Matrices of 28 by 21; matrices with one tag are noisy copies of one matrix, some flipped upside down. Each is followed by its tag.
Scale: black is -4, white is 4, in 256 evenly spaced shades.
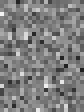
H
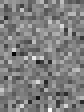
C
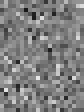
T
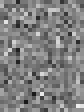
T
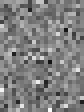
C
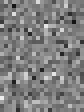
H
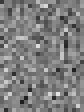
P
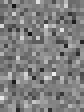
H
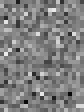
T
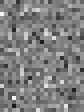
H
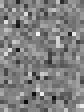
T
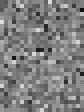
C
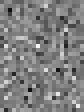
P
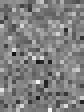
C
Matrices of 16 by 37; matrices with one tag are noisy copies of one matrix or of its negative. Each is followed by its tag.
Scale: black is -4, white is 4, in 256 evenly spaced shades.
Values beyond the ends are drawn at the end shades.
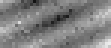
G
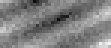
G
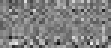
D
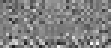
D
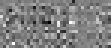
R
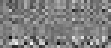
D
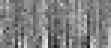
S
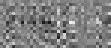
R
